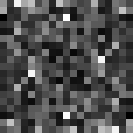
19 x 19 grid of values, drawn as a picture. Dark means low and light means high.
Slope: none. Average level on the scale: 30%. Symmetry: a half turn. Histogram: skewed, a long tail of high values. Ninth with the lowest average: centre.
